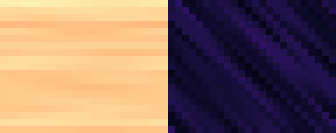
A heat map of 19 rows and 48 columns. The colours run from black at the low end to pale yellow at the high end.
It is made of 1 by 2 panels. Panel 1,1: very high, streaked across, faint in contrast. Panel 1,2: very low, slanting down to the right, faint in contrast.
